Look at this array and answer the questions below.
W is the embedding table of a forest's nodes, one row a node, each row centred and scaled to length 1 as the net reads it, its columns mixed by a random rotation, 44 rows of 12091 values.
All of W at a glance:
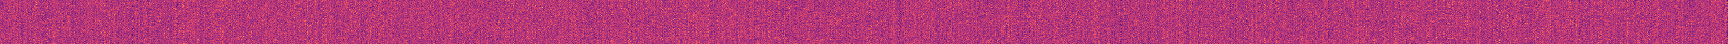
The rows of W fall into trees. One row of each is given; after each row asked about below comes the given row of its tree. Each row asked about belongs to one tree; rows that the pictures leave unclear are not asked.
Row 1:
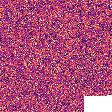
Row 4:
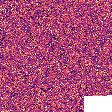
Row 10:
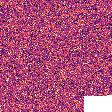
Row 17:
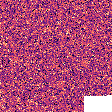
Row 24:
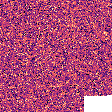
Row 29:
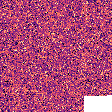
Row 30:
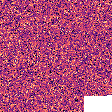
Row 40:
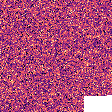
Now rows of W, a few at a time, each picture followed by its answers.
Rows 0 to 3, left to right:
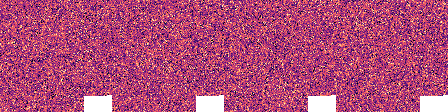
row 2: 4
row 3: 30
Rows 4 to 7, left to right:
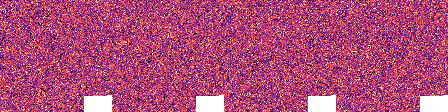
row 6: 10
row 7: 4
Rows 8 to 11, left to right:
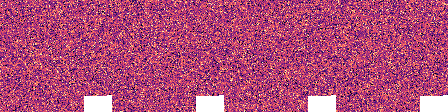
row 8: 1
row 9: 24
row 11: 30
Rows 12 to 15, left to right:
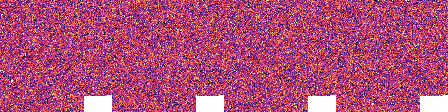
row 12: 40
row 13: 1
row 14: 40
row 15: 17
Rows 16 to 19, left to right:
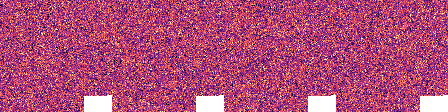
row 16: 24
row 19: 29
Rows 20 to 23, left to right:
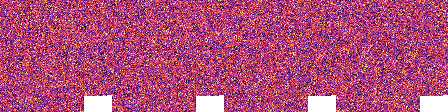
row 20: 24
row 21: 24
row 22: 30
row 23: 4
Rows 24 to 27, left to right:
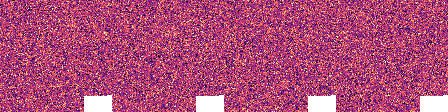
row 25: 10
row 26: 17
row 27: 30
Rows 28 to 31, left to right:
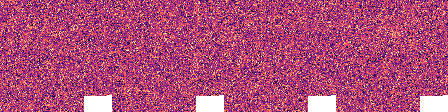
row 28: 10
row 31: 10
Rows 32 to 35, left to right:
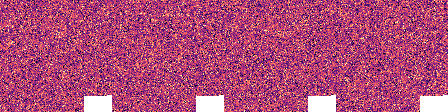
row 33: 1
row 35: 29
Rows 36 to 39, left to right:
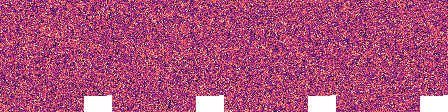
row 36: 10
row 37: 1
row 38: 4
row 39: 24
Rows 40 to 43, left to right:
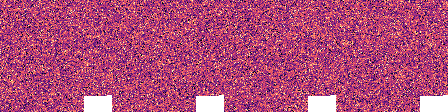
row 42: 40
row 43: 10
